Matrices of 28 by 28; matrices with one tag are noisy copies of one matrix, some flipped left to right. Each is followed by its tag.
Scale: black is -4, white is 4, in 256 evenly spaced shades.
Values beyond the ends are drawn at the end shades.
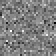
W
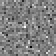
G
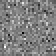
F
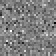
W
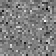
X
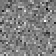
X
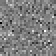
W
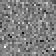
F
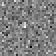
G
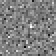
G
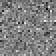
X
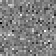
W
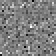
G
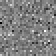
W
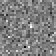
G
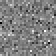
W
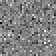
W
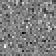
F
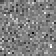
F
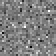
G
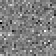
W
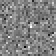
G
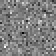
F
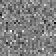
W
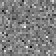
G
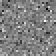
X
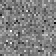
W
